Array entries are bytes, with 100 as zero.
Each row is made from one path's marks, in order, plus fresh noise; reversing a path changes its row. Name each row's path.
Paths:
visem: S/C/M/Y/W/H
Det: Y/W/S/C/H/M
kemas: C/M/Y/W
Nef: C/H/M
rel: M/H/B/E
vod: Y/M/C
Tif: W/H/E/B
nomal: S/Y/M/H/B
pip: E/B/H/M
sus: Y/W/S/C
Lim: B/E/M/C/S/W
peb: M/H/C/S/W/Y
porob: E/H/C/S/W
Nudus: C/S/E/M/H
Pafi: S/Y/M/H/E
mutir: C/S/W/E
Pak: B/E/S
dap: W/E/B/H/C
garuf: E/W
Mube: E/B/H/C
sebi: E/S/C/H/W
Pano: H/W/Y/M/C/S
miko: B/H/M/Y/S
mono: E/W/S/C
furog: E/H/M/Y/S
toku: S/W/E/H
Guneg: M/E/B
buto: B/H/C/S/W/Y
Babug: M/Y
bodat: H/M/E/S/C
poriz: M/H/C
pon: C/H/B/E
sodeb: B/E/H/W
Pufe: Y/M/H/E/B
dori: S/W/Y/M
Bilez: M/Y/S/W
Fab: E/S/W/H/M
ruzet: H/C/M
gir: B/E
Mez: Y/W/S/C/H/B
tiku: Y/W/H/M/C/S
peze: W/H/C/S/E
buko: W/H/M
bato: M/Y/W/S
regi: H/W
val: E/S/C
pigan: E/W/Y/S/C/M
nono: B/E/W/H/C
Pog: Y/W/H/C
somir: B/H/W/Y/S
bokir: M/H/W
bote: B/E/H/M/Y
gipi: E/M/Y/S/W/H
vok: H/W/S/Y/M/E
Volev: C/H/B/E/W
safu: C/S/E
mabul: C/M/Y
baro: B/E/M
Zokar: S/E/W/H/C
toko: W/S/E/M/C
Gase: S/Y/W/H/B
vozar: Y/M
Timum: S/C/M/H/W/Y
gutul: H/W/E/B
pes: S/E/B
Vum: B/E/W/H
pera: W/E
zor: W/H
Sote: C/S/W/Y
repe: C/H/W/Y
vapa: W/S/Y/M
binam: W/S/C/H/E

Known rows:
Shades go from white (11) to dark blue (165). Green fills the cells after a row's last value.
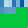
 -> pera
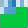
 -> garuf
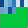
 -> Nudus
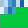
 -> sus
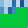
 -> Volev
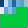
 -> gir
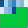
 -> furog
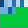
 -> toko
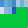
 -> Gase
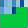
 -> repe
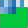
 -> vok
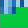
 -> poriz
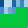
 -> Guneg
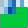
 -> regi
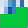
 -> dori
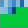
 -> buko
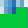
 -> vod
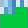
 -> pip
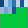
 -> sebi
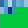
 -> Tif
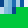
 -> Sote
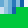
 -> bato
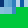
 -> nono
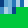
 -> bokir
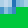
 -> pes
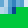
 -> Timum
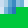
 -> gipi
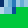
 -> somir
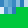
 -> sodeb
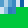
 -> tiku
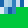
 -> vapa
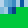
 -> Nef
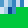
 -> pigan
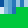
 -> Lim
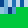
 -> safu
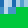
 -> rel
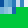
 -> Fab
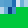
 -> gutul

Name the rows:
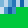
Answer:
Mez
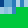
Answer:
Vum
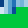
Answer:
miko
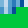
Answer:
peb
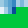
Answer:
nomal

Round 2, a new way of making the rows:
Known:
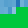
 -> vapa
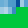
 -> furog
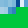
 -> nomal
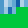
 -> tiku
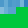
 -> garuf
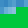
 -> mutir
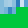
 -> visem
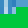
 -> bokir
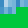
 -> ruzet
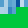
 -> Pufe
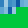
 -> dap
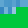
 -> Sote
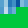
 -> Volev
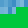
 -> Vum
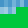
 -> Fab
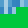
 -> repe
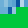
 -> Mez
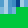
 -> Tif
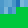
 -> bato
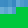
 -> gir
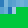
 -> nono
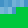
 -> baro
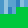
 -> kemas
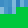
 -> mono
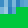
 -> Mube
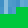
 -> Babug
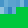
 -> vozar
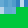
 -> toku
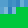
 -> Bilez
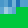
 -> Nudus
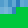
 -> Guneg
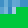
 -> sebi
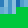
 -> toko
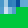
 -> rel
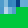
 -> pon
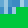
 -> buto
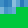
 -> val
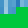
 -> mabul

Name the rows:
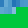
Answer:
pera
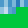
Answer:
pip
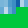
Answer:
miko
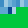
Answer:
Pog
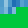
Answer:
zor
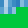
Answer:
buko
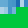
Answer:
gipi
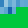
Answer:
vod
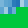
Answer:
somir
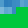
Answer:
Pak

